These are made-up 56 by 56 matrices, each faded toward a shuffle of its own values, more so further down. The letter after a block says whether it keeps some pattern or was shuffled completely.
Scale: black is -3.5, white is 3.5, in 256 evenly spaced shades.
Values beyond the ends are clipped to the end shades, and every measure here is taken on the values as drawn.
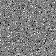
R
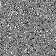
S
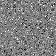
R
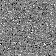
S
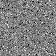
S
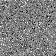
S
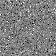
S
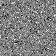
S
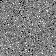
S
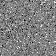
S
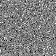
R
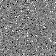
R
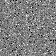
S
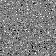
R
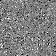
R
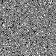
S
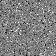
S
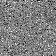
R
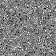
R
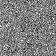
R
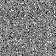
S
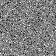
R
